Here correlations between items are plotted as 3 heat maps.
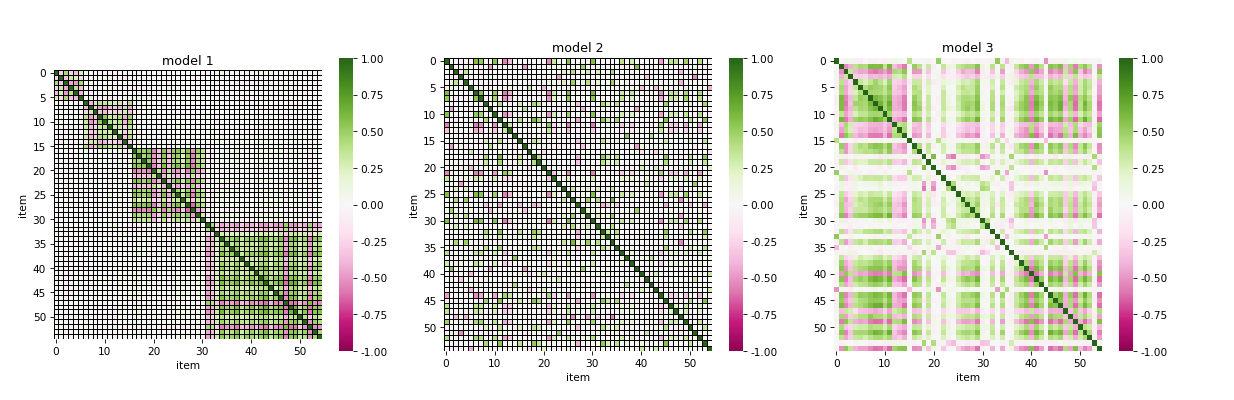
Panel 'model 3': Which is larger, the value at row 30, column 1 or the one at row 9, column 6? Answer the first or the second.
the second
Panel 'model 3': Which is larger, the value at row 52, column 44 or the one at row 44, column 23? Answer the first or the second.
the first
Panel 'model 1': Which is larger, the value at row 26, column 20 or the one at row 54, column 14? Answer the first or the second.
the second
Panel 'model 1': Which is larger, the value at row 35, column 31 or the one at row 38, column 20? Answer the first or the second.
the second
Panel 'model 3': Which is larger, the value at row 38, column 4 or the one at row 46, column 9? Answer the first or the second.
the second
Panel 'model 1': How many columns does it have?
55
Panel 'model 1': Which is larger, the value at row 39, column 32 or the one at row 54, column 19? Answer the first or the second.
the second
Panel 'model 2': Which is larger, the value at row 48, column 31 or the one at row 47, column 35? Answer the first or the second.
the second
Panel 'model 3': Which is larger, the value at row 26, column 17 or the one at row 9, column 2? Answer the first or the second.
the first
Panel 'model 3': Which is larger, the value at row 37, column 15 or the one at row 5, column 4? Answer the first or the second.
the second
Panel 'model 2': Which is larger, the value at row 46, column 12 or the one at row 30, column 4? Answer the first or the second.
the second
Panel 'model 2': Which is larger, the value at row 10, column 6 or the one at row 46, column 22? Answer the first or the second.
the first
